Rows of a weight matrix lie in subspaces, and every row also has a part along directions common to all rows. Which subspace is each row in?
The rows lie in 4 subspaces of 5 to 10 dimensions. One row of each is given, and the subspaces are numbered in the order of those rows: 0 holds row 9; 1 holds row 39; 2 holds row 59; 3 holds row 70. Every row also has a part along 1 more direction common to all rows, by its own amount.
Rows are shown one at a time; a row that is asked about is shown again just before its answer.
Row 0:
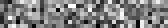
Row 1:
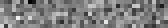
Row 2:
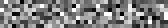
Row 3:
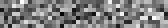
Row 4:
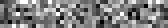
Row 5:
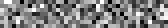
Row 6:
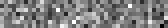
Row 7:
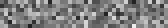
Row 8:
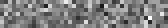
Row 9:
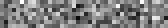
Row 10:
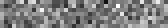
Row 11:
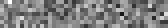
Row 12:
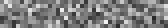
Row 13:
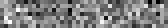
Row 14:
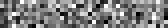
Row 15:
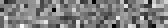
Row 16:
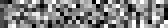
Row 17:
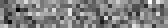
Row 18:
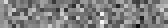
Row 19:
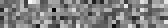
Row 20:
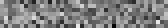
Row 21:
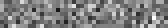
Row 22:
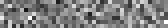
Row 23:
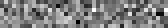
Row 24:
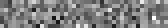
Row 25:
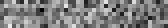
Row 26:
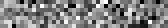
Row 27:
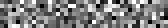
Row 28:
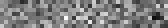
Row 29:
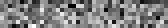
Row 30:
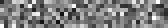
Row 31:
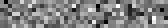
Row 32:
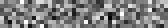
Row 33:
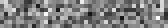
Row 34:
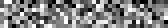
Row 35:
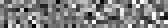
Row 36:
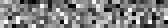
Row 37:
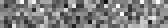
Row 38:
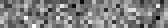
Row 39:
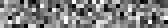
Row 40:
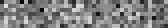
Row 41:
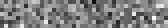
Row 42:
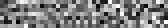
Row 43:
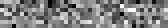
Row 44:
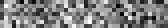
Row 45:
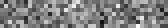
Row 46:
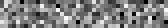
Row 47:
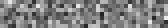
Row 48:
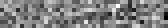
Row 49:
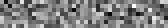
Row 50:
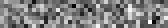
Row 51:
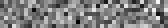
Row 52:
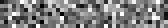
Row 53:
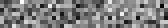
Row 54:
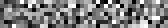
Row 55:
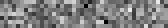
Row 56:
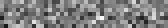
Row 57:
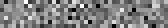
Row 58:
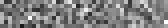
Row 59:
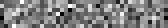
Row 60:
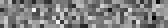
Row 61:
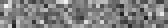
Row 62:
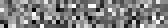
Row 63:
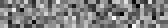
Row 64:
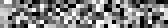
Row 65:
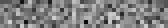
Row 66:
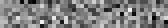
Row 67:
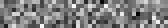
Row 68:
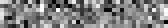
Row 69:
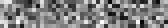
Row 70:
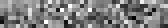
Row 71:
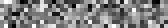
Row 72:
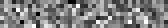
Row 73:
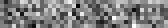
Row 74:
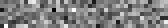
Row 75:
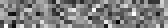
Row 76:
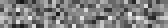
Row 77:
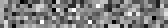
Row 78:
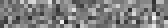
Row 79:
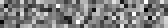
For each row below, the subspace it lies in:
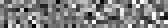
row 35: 2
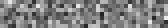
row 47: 3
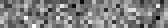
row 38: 3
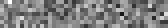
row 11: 3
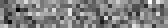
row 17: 2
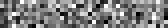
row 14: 1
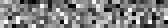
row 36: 1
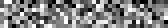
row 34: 2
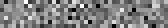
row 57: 1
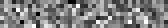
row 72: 2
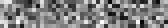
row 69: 3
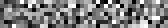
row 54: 0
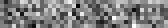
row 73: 2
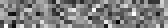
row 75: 1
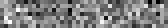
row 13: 2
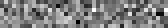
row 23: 0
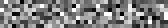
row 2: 3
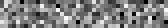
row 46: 0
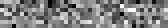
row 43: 2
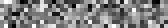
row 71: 1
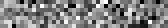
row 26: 0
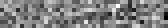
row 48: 3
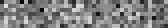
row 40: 0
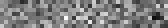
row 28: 3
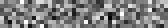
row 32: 3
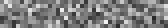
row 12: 3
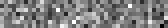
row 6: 3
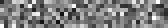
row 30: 1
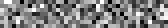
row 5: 3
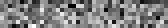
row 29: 3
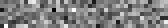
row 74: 1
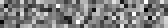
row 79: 0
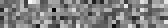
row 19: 1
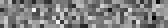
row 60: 1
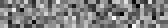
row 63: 2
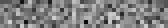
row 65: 3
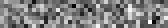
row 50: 3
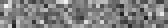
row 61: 0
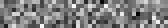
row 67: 1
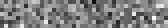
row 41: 1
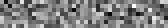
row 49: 3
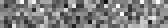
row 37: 0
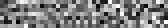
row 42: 2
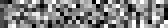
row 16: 3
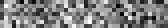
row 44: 0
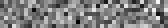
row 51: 0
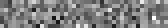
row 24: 1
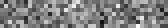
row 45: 3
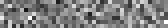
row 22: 2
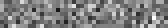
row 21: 1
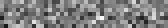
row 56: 2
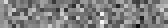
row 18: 3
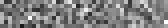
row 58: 2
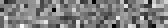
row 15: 1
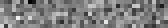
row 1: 1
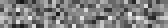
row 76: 2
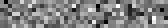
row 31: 3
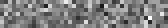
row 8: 0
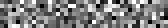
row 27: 2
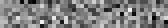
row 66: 1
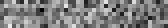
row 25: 0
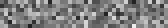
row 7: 2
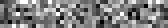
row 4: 2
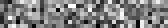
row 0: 3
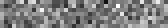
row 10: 0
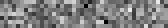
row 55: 1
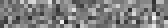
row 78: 1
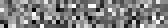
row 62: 1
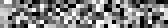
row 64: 3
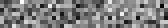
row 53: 3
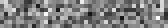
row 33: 3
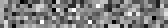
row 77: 1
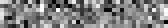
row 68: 0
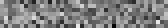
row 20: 1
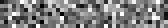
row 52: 1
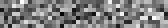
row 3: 3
